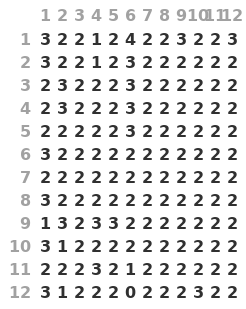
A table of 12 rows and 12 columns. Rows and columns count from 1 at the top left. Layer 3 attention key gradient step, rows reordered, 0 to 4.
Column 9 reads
3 2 2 2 2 2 2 2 2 2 2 2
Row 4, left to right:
2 3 2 2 2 3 2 2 2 2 2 2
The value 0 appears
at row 12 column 6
